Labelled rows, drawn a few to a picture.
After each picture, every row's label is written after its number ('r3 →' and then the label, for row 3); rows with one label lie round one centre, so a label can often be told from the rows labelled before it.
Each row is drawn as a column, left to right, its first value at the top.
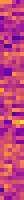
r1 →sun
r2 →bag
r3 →bag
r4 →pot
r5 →pot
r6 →pot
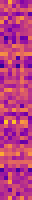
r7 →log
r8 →pot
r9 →sun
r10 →pot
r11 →log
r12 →pot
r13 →pot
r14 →log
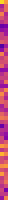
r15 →bag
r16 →sun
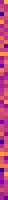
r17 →log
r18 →bag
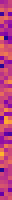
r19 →log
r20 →pot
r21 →pot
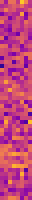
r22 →log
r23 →pot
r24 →sun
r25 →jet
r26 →jet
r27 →bag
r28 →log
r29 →pot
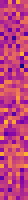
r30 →jet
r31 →pot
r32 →sun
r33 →pot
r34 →bag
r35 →log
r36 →jet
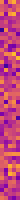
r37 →sun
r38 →log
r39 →bag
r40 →bag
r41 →jet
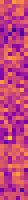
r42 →sun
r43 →pot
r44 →jet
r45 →sun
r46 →bag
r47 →sun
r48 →log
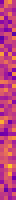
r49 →pot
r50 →sun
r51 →bag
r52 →jet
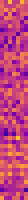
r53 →sun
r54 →pot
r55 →bag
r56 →pot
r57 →jet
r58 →bag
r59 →sun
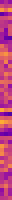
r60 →pot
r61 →pot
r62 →pot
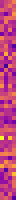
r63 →jet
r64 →log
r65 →jet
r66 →bag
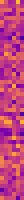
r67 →sun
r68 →pot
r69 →pot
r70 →jet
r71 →bag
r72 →pot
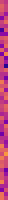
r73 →sun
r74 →log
